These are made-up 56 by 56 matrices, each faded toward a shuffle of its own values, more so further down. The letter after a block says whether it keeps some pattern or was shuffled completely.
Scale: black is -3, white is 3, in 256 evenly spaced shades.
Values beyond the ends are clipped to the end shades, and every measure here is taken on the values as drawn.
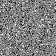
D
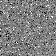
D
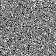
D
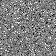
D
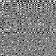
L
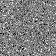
D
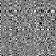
L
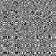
L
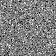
D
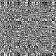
L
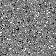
D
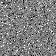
D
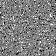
D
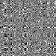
L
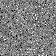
D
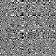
L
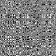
L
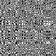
L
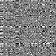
L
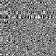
L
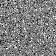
D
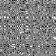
L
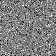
D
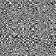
L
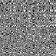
L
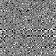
L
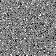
D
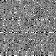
L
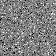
D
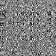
L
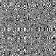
L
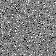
D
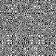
L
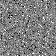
D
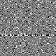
L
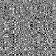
L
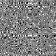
L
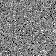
D
